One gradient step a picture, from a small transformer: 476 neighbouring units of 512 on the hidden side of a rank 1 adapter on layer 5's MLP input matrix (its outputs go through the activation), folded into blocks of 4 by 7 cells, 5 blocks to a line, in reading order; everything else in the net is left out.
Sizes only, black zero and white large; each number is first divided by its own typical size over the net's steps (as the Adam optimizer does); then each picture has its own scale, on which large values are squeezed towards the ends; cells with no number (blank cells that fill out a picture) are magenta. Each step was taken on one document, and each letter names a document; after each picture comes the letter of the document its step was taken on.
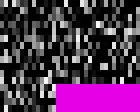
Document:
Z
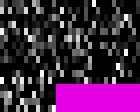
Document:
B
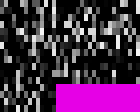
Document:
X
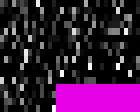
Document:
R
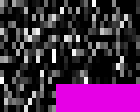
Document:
B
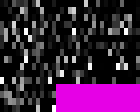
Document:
R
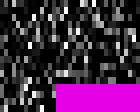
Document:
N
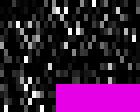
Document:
N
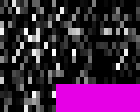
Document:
B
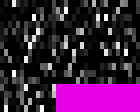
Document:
N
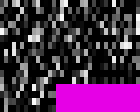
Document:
Z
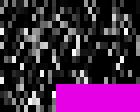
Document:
B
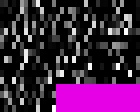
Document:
R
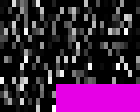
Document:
R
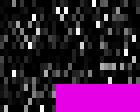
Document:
N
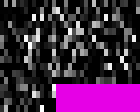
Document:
N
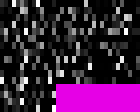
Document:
R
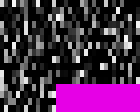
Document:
Z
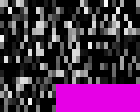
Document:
Z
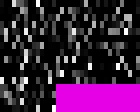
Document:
R
